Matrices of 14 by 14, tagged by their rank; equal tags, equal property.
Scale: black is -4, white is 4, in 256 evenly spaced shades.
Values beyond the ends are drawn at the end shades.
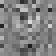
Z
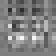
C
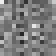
Z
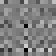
C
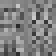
Z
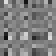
C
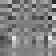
C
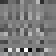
C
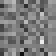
Z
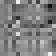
Z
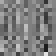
C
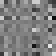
C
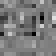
C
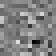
Z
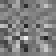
C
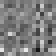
Z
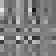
C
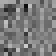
Z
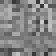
Z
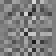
C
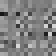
Z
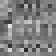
Z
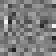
Z
